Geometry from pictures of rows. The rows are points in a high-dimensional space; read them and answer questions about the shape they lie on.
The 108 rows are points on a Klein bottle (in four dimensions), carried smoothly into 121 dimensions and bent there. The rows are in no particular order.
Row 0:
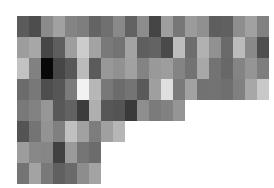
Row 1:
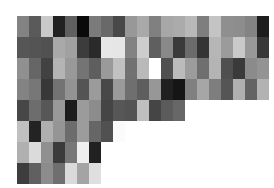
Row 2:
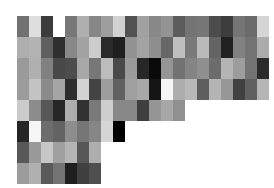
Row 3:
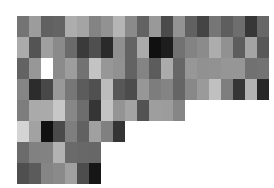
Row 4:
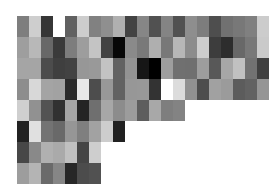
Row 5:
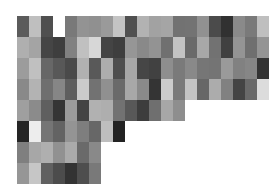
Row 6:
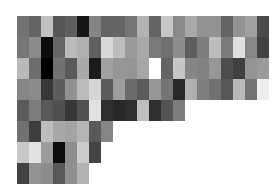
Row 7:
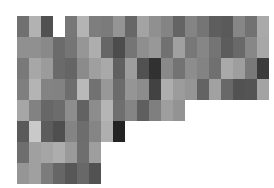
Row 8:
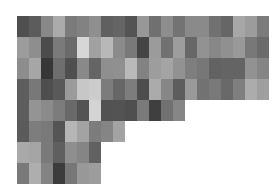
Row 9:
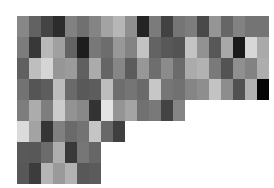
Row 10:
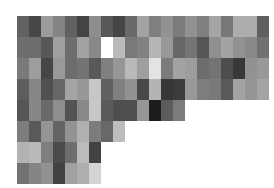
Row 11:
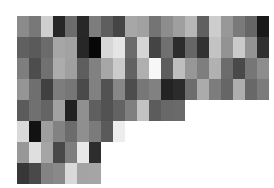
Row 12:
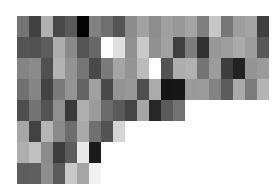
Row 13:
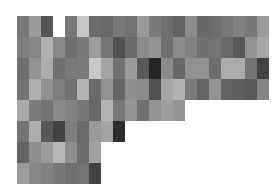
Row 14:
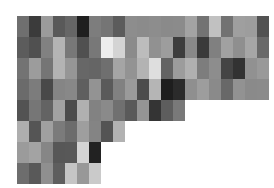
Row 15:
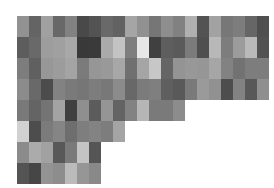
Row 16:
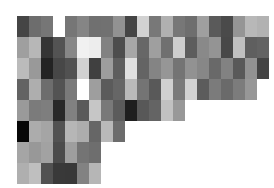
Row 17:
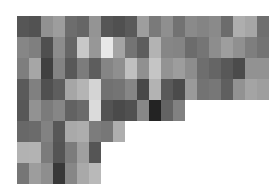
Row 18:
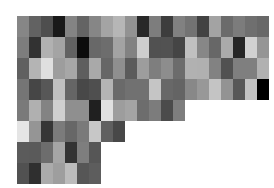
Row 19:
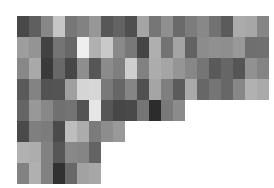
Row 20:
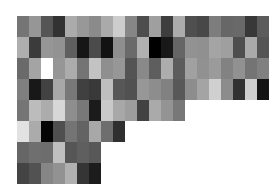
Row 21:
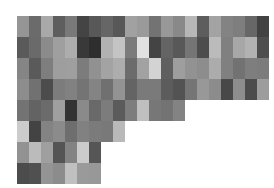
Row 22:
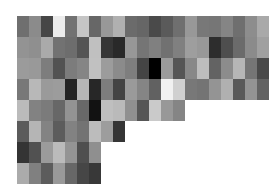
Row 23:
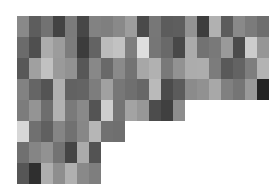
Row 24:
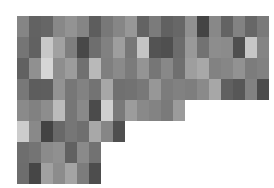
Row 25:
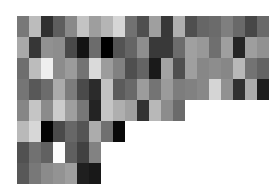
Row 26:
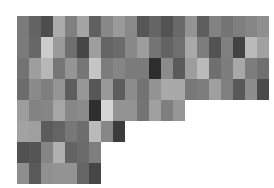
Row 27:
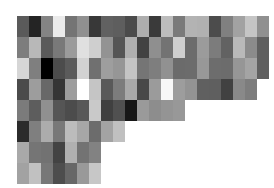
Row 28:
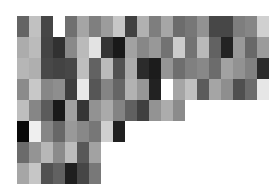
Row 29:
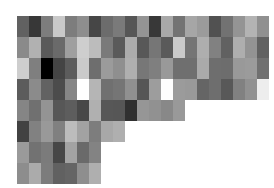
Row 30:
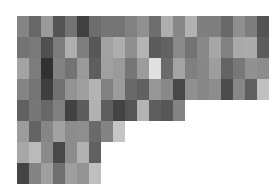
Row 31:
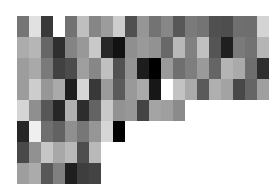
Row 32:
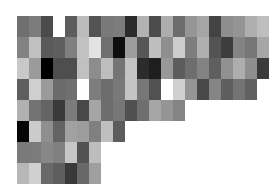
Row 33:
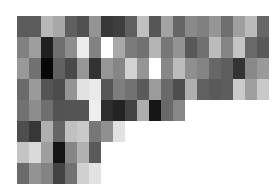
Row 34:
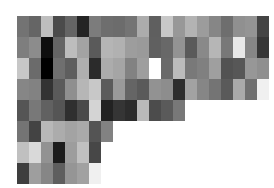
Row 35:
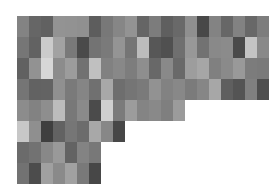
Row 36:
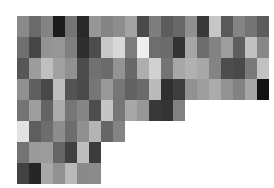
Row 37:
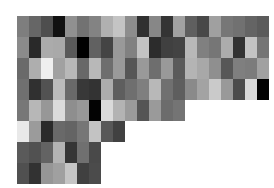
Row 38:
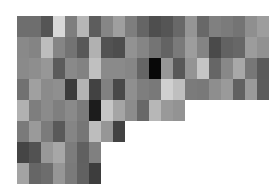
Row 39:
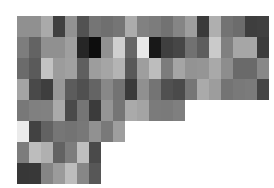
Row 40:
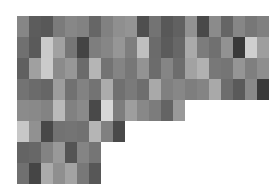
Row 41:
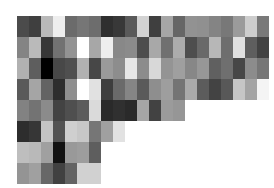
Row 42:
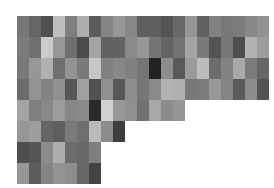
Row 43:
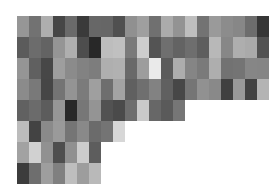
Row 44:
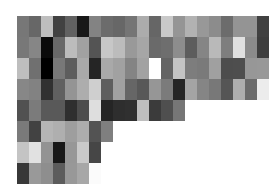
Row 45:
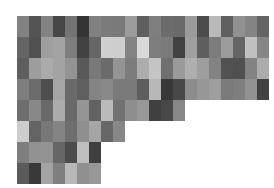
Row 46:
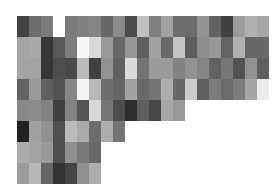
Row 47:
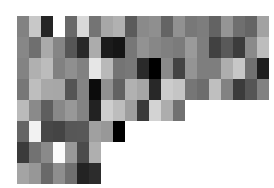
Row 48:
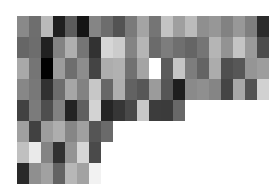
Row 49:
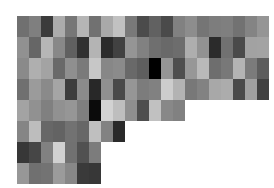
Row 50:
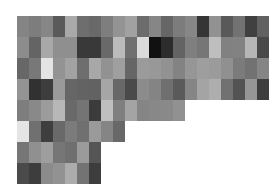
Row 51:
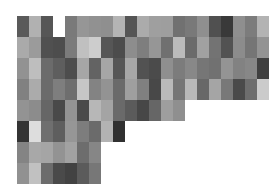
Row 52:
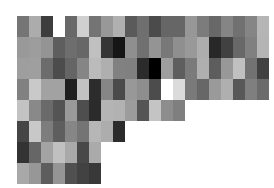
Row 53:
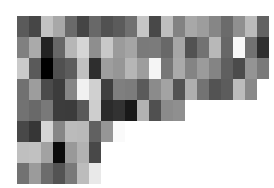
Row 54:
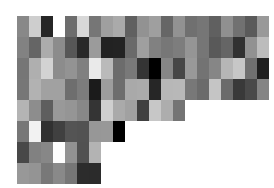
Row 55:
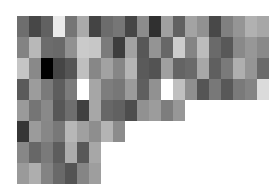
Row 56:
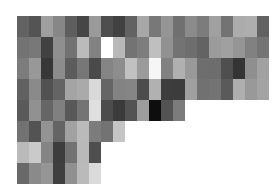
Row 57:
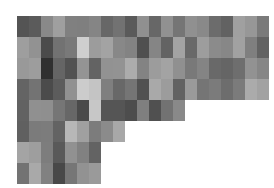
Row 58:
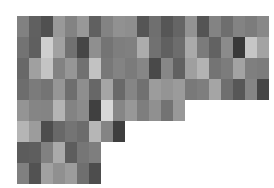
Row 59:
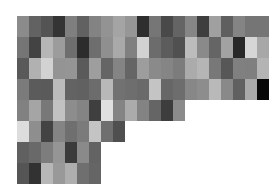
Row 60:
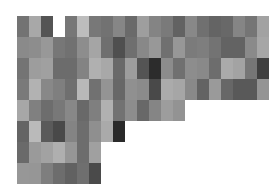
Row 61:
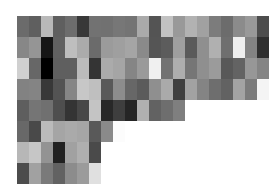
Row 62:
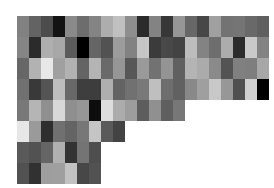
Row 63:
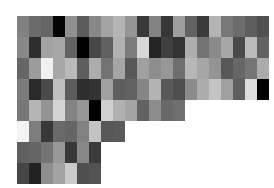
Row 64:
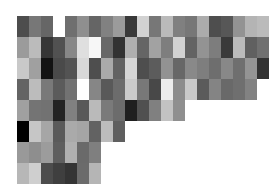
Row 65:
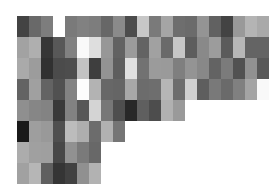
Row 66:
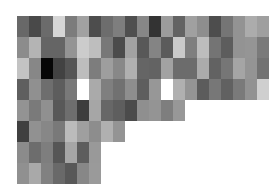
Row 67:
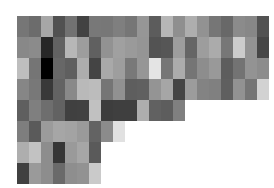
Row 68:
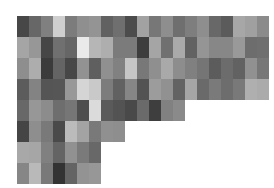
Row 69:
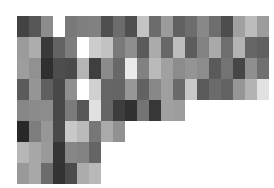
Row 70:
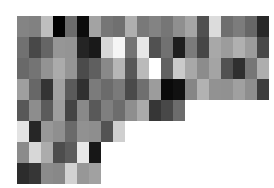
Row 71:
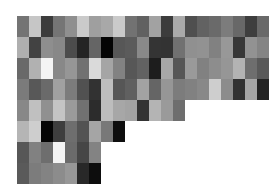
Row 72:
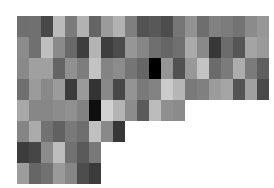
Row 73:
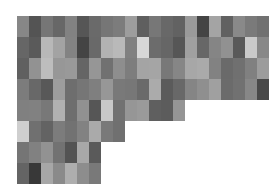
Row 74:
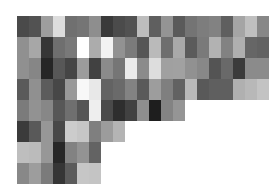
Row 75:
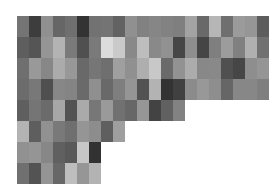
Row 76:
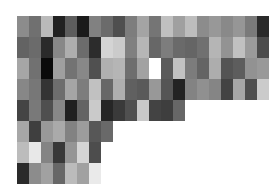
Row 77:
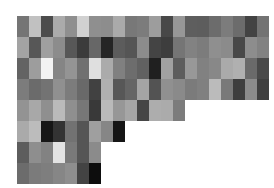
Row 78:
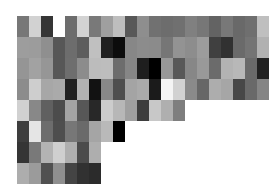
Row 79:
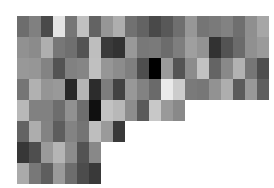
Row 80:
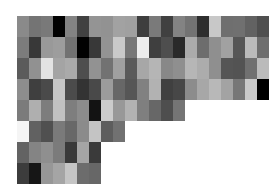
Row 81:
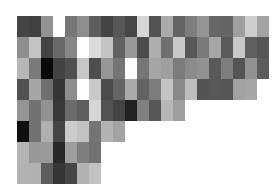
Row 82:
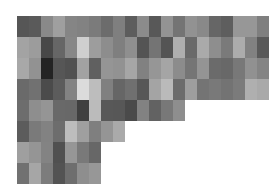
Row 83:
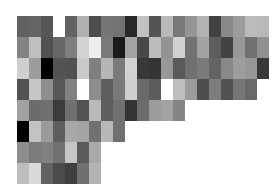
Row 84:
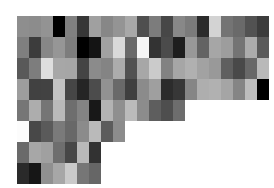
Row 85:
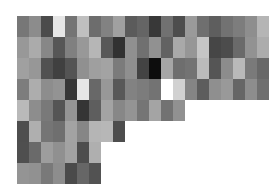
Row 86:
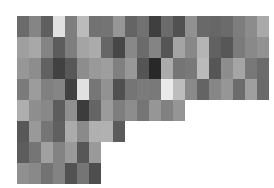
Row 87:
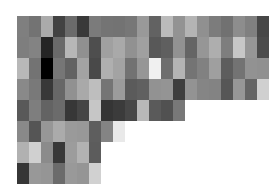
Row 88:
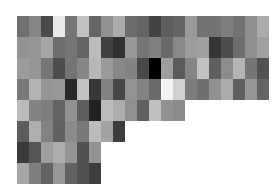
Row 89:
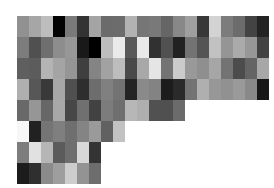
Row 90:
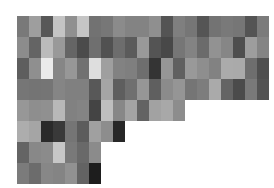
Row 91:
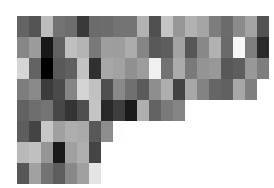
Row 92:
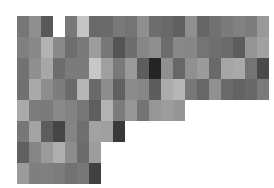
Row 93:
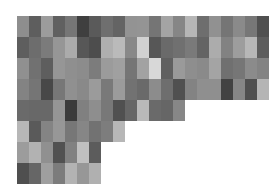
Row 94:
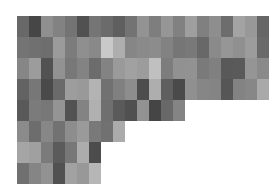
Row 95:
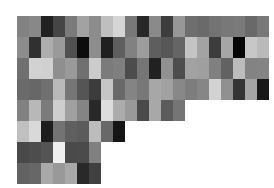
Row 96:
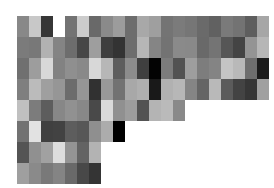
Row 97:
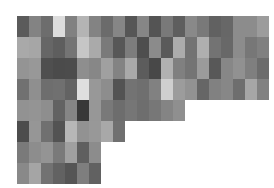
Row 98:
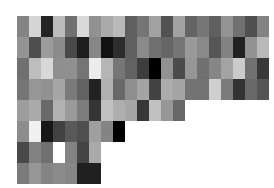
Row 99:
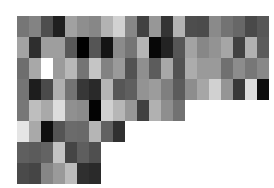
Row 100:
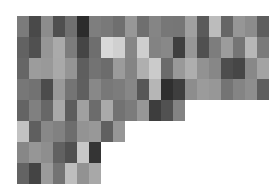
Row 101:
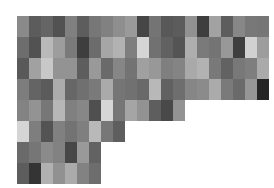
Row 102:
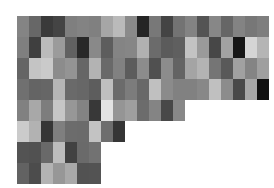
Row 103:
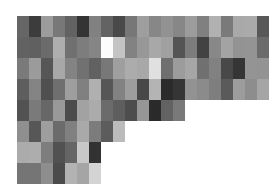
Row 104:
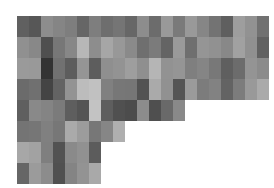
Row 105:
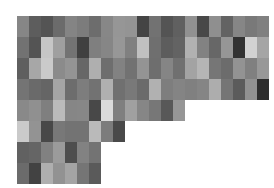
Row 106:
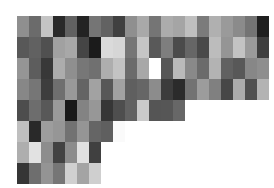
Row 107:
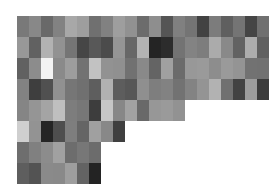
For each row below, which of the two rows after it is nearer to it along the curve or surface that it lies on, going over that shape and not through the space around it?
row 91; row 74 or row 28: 74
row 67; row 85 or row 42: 85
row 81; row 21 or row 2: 2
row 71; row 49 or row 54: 54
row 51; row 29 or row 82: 82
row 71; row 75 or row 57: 75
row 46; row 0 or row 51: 51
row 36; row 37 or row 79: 37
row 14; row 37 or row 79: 37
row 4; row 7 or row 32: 32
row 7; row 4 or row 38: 38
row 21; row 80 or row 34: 34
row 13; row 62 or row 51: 51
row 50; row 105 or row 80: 105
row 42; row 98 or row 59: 59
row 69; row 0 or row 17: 17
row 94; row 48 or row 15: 15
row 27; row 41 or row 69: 41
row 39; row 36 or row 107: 107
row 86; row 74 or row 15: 74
